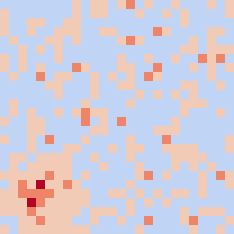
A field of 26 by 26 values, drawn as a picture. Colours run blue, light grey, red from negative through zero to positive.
No regular stripes run through it. Neither half mirrors the other. The ninth with the highest average is the bottom left. On average the colour sits 50% of the way up the scale. A single bump stands in the bottom left.
